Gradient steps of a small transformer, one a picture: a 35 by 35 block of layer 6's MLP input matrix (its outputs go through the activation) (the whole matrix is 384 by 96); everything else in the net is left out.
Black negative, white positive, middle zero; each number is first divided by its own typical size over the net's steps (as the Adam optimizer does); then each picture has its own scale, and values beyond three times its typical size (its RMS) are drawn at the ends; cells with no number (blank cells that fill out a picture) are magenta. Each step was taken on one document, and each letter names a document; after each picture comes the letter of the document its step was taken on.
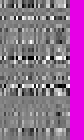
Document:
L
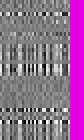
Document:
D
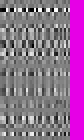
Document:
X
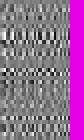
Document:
X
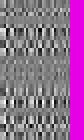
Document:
X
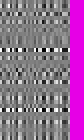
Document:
D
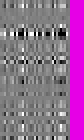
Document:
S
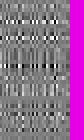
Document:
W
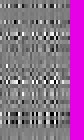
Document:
W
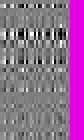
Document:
S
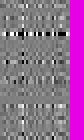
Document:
S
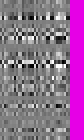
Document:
L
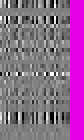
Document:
W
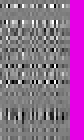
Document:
W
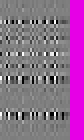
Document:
W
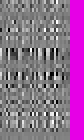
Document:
W
